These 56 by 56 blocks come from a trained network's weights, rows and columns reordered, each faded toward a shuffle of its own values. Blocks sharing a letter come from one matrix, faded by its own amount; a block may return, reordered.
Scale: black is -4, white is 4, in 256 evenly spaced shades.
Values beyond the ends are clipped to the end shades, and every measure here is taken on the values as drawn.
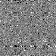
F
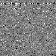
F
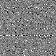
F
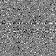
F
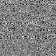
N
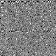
F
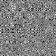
N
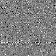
F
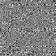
N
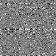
F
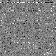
F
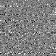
N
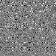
N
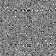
F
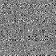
N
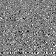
F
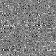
N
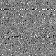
F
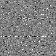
F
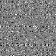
N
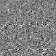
N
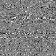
F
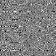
N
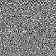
N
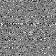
N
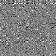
F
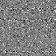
N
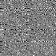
N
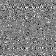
F
